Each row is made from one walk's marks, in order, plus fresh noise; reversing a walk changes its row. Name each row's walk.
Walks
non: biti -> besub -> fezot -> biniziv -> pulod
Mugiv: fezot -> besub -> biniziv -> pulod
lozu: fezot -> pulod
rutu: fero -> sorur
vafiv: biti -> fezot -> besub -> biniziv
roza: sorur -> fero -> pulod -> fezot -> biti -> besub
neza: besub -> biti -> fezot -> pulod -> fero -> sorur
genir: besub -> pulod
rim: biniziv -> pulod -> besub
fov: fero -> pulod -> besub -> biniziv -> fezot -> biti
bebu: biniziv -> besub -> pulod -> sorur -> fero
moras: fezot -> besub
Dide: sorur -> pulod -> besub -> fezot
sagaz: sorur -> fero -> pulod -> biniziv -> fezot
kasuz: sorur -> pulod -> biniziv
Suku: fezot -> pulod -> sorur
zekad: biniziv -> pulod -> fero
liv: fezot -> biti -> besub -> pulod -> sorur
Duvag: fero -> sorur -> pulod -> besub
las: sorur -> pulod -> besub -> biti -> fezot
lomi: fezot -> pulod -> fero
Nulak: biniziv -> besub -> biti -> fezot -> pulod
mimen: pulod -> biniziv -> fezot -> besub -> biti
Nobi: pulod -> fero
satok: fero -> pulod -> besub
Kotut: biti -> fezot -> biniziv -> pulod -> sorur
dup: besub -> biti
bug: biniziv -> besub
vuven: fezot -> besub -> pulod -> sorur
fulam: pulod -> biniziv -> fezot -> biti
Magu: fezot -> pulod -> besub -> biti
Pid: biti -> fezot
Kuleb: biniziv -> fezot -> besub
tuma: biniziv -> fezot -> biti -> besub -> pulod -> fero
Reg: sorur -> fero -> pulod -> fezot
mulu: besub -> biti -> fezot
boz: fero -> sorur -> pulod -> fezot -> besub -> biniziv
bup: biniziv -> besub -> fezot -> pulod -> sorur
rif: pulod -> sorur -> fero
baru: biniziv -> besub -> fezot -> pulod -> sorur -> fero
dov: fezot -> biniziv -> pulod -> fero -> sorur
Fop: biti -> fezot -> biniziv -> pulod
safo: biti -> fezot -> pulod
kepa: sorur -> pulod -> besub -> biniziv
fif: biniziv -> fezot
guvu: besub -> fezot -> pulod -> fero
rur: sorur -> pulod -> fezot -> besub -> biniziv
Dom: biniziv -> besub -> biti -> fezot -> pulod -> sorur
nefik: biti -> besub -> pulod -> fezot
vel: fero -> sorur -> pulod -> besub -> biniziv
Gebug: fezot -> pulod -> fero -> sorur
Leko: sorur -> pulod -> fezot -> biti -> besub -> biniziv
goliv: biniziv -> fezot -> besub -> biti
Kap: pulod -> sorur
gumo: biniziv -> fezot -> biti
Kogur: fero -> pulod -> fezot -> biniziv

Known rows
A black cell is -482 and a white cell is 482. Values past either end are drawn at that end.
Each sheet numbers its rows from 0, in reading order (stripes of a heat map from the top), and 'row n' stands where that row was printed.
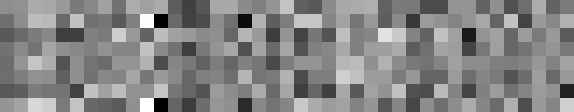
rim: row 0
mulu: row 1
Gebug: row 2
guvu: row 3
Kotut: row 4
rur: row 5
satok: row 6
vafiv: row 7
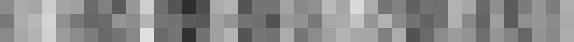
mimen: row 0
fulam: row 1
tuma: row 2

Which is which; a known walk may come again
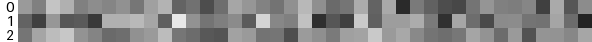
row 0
bug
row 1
vel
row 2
fulam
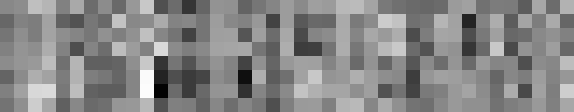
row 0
Dom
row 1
lomi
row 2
guvu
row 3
Kogur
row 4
moras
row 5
nefik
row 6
vafiv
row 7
Kotut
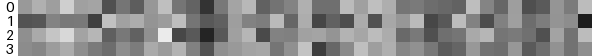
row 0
Mugiv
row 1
satok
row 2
Nulak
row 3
baru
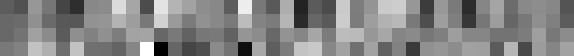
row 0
sagaz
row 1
boz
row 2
Leko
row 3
mulu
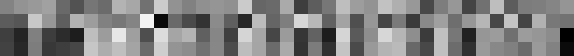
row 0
dov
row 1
dup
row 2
rif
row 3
Duvag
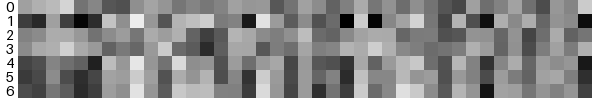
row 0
fif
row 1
rutu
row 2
rim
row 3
mimen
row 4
Nobi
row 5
Kap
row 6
Reg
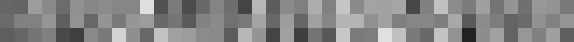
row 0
neza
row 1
vuven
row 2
Gebug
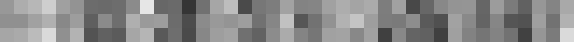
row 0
tuma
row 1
bup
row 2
Kuleb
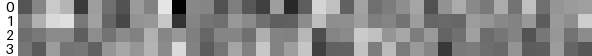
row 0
Pid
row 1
gumo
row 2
rur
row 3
bebu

